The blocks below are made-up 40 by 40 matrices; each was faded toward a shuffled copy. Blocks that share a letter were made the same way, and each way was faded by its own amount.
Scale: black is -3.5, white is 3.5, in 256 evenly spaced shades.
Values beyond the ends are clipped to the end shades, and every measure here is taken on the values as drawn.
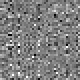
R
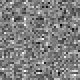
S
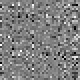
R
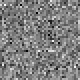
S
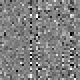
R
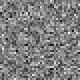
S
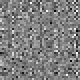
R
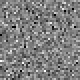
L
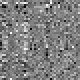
R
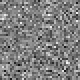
S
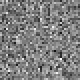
S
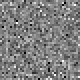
L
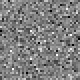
L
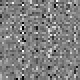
R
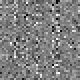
R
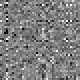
R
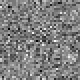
S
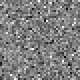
L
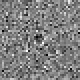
S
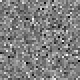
L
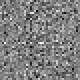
S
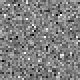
L
